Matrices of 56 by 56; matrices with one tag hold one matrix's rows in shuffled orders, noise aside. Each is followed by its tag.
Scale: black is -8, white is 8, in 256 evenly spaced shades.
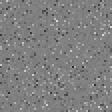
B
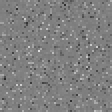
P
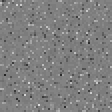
P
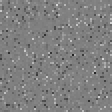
B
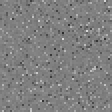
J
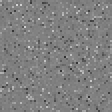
P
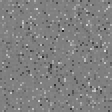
J
